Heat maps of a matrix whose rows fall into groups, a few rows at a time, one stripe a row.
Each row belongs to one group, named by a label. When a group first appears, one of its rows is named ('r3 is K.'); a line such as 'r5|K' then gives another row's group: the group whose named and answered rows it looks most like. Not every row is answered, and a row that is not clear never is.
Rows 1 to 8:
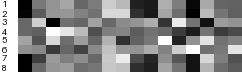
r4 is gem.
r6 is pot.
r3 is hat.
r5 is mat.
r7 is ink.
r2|ink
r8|ink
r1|ink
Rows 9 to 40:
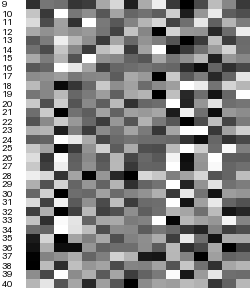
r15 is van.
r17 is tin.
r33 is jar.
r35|hat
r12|tin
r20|mat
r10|mat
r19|tin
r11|van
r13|gem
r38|hat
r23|pot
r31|mat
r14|jar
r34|gem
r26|mat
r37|ink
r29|mat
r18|pot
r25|pot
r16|gem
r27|mat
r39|mat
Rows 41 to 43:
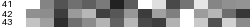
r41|van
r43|pot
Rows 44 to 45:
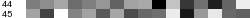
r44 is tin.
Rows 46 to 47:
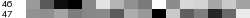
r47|tin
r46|pot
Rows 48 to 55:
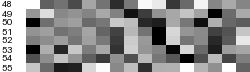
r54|gem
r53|hat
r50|ink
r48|van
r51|tin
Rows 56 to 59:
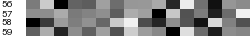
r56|hat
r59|hat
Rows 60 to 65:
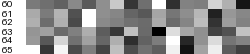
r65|mat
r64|mat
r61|van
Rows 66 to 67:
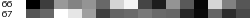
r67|gem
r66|ink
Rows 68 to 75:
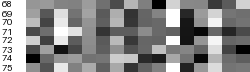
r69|mat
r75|mat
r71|gem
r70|mat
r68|tin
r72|mat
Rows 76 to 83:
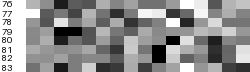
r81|tin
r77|van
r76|pot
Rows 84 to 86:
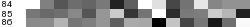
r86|tin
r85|jar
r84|van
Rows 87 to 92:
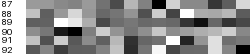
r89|gem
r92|jar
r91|mat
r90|pot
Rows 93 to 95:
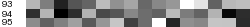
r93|pot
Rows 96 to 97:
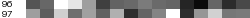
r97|mat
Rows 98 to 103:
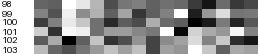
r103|pot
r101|jar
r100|gem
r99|mat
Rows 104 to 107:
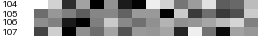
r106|pot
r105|tin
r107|hat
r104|van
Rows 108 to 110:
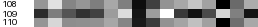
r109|jar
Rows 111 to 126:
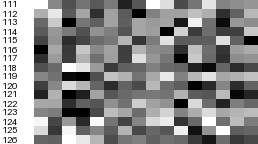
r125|mat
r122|hat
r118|gem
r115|jar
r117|hat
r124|van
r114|tin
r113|hat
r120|gem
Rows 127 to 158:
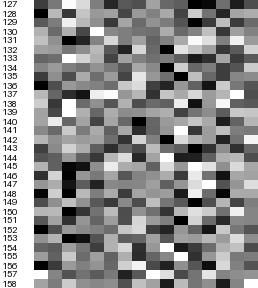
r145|pot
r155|mat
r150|pot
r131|pot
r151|hat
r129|gem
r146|hat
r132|tin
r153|pot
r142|tin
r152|ink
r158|tin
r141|mat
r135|hat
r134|tin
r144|jar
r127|gem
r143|gem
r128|hat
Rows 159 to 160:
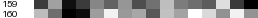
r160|pot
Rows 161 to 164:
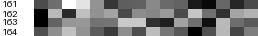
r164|gem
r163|ink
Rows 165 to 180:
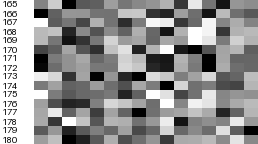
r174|tin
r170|jar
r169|pot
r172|ink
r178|jar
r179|jar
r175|van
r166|ink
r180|pot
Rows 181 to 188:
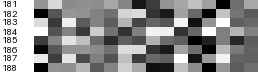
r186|ink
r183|mat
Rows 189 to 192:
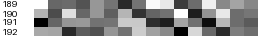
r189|van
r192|hat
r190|mat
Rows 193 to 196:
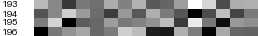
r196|ink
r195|hat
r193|pot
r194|gem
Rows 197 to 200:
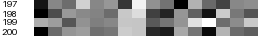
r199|pot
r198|ink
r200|ink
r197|hat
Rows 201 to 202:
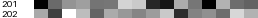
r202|jar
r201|ink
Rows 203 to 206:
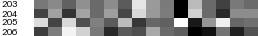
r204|hat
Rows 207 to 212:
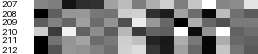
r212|ink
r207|pot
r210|mat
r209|hat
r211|ink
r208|ink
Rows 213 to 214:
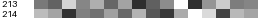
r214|pot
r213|mat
